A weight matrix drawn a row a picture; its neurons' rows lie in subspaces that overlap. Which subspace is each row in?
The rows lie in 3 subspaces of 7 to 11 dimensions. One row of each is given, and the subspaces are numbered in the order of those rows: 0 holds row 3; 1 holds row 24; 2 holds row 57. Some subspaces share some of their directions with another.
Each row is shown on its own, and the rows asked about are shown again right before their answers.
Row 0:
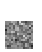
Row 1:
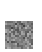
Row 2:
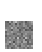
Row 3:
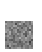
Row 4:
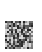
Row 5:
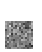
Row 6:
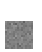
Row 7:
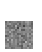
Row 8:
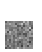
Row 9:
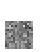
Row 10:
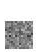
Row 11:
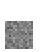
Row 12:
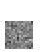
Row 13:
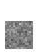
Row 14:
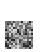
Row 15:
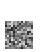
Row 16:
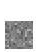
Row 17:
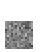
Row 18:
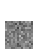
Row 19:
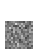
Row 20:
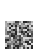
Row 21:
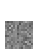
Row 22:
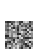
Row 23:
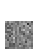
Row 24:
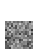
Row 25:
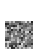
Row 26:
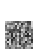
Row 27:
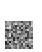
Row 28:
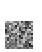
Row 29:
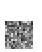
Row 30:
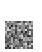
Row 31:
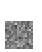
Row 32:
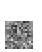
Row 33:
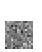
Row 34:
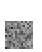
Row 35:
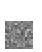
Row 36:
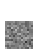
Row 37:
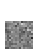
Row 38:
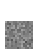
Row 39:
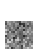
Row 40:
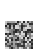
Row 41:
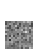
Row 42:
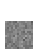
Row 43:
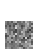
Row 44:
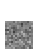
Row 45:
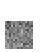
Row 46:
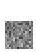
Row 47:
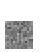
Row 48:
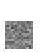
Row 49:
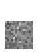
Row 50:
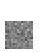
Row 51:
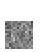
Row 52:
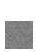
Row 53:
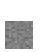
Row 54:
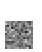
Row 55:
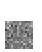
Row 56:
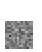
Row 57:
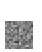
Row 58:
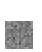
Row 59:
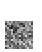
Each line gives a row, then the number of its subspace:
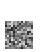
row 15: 0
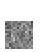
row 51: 0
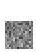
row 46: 0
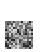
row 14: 1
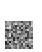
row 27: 0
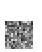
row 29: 2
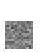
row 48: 0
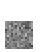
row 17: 0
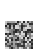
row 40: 2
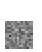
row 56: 2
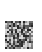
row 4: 1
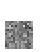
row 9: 2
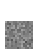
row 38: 2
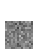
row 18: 2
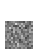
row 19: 1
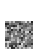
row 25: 2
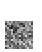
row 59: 1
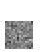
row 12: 2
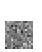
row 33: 1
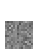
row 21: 1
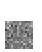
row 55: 1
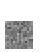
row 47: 2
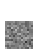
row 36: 0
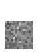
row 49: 2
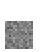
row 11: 2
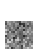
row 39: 2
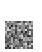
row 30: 1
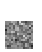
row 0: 2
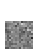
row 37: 0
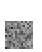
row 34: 2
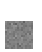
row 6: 2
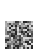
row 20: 1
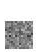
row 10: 2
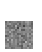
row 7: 2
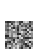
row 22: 1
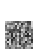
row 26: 2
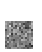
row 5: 0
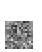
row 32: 1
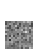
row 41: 0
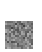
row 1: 0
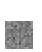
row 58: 2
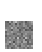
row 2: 2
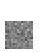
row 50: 0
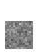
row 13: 0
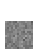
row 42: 2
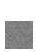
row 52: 2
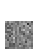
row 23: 2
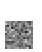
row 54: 0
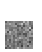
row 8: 0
